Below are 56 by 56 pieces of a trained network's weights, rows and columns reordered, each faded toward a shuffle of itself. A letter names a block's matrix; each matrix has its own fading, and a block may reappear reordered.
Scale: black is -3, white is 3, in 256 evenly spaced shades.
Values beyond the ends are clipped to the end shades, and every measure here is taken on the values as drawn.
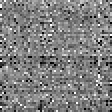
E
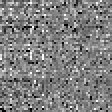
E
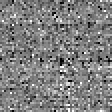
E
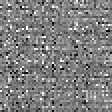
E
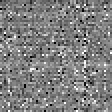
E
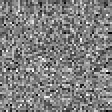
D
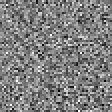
D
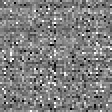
E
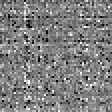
E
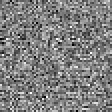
D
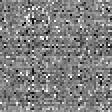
E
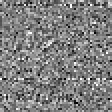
D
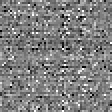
E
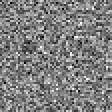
D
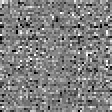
E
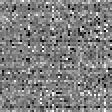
E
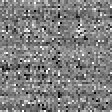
E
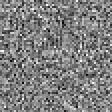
D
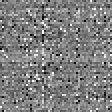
E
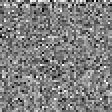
D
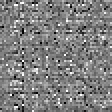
E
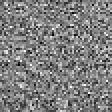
D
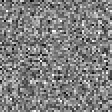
D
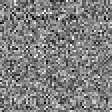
D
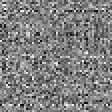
D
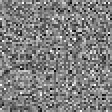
D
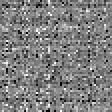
E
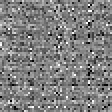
E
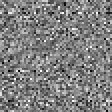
D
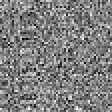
D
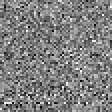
D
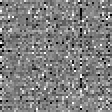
E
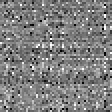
E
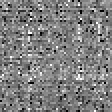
E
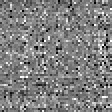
E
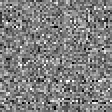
D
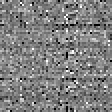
E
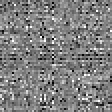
E
